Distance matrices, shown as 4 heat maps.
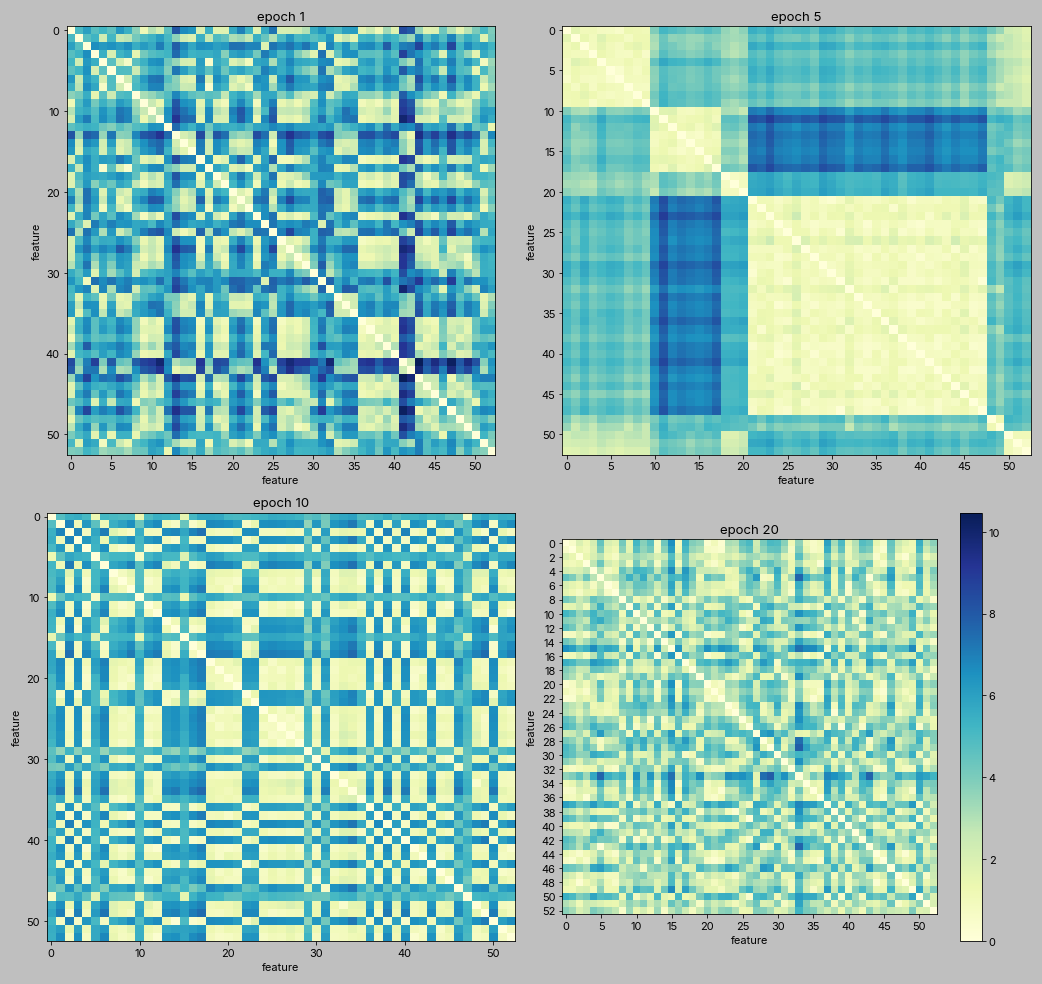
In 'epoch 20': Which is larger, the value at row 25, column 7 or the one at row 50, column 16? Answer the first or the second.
the second
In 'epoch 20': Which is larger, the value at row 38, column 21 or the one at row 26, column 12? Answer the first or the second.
the first
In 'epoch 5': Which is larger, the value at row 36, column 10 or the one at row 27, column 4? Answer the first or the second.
the first
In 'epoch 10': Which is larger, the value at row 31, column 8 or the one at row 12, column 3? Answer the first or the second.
the second
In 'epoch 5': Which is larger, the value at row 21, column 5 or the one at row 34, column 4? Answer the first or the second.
the first
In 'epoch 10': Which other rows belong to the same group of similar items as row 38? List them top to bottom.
1, 3, 6, 13, 14, 16, 17, 22, 23, 36, 40, 43, 50
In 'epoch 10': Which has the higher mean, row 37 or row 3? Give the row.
3
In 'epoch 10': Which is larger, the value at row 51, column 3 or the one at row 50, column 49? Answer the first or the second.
the second
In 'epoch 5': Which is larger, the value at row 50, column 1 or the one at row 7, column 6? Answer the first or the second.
the first
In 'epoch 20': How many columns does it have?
53
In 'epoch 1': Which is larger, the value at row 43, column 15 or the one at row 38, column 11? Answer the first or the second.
the first
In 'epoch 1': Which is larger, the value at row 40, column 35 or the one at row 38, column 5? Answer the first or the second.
the first
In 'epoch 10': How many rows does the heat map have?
53
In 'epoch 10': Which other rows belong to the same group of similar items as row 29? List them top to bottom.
31, 46
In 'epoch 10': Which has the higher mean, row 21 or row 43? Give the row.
43
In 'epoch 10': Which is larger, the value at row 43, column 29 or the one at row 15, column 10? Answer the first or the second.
the first
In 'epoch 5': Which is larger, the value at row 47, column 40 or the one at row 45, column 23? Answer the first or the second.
the second
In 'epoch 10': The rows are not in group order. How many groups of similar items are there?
4
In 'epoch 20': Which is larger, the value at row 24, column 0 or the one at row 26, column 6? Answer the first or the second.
the second
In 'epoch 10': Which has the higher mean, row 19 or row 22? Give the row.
22
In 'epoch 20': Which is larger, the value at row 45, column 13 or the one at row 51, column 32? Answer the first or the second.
the second
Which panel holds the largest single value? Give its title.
epoch 1
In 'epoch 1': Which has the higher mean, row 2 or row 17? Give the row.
2
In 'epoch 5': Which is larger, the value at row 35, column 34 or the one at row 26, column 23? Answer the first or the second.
the second
